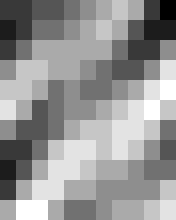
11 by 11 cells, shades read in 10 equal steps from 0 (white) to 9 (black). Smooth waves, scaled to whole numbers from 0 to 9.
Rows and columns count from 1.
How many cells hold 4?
18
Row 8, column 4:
2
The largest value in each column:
8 7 6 6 5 5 5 6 7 8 9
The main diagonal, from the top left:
7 7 3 3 4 4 2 1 4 4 1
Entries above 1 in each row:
11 11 11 10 9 8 9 8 9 9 8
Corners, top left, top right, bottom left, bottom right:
7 9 3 1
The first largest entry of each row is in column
11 1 1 8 4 3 2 1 1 1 5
